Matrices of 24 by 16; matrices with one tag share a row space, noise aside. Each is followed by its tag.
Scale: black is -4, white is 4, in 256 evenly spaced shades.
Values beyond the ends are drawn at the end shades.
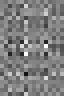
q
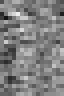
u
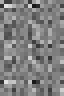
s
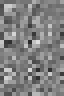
s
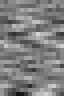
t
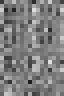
s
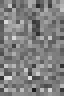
s
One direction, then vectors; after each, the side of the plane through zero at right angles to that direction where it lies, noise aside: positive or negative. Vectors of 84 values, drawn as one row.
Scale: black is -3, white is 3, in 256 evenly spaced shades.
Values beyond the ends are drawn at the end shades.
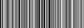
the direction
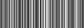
negative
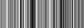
negative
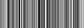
positive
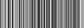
positive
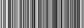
negative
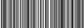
negative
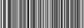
negative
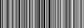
positive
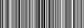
positive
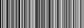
positive
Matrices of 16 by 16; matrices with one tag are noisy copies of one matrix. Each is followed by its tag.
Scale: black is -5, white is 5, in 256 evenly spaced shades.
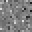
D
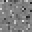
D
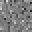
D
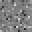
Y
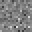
Y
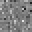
D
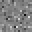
Y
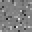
Y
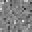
D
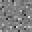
Y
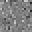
D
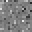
D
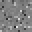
Y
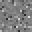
Y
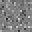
Y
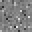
Y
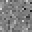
D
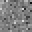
D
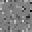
D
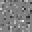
D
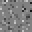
D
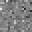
D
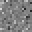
D
